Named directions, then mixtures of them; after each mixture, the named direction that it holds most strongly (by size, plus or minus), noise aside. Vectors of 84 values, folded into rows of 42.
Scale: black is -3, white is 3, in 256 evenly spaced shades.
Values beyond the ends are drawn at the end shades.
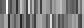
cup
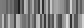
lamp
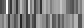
cup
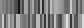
lamp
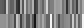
cup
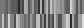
lamp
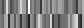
cup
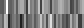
cup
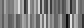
lamp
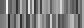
cup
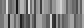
cup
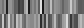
lamp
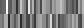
cup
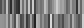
cup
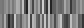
lamp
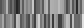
lamp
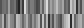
lamp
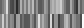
cup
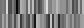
cup
